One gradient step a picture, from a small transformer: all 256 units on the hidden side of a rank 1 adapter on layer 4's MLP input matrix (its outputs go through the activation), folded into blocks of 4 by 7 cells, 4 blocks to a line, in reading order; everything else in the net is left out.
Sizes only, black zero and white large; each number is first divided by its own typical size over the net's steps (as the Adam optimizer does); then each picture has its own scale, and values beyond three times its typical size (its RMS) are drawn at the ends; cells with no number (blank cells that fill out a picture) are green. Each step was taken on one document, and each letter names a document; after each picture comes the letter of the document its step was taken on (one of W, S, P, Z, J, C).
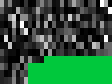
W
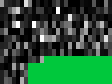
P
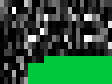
W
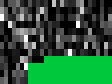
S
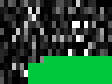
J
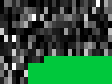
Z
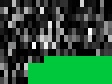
S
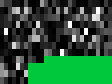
W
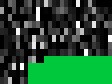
J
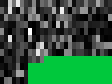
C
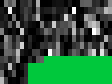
Z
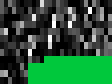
P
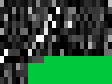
P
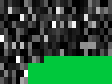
P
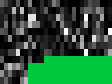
P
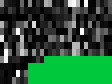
C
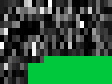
W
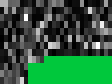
W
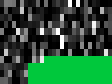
J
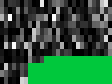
W
